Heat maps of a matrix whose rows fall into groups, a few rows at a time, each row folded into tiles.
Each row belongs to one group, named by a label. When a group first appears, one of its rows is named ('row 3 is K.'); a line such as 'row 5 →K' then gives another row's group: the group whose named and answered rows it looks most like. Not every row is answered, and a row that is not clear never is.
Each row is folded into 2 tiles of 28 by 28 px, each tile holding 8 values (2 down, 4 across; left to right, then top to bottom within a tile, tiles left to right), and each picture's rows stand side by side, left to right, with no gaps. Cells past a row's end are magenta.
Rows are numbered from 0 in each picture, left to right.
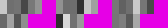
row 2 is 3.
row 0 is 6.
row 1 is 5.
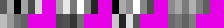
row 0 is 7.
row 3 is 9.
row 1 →9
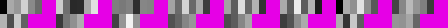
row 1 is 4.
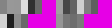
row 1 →3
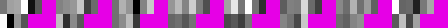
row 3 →9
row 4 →9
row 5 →3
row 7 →6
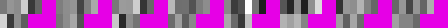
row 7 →7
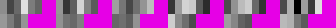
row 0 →3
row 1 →3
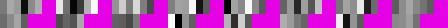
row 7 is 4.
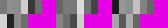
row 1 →3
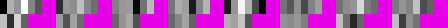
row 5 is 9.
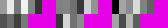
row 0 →9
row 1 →5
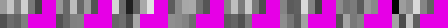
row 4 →9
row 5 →3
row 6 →5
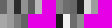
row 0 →7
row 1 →5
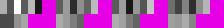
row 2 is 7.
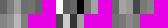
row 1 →6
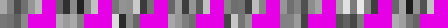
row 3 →7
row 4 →5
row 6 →9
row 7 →7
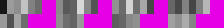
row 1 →3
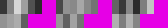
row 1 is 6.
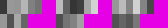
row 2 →9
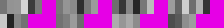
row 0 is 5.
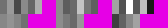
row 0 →7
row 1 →3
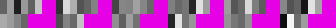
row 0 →7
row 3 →5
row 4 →3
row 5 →5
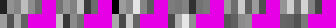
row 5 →9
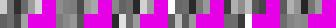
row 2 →5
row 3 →6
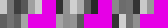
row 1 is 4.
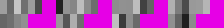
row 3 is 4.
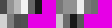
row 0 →4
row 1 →4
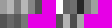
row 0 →9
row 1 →6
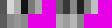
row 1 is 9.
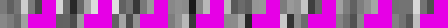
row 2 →6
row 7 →3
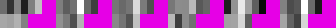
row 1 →3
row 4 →4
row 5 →3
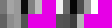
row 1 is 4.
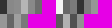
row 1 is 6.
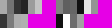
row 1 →5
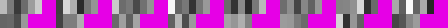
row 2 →6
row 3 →6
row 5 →7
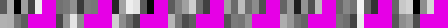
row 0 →7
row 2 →4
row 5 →7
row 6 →3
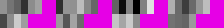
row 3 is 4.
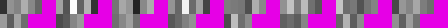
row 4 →5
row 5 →9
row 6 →6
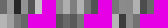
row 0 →7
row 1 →9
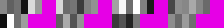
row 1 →6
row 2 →9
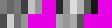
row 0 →5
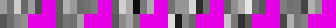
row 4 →4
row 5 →5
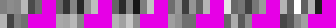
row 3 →7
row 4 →6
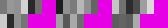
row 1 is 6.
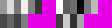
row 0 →9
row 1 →6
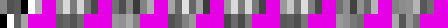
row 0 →5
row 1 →9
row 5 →9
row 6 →7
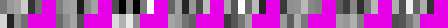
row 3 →7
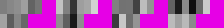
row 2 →5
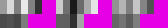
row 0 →9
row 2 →9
